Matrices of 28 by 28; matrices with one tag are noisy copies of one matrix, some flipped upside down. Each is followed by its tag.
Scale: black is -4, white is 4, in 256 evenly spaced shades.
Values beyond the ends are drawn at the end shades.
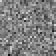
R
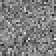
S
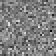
S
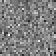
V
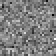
S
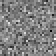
S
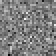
R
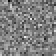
R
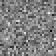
S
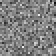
V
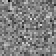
R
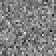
S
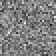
S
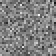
V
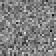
S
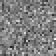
S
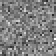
S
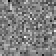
R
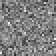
S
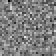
R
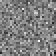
V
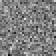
R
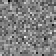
R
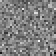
V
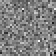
V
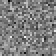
R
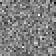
V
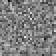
R
